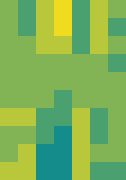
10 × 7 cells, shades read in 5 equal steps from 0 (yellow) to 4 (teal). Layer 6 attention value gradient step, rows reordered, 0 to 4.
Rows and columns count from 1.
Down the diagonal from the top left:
2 3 1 2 2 2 2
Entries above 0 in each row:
6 6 7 7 7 7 7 7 7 7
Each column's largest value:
2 3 4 4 3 3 3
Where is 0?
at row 1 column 4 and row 2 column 4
